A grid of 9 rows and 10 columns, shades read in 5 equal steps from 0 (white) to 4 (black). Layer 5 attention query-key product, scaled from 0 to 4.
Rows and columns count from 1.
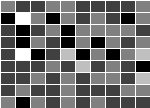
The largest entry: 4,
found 13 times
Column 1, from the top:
2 4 3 3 3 3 3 3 2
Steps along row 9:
up down up down up down up same same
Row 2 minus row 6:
1 -3 -1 2 -1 2 -1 1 1 -2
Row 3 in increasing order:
2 2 2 2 2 3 3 3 4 4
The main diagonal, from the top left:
2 0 3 3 1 1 2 3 3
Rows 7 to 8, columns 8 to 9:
2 3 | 3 2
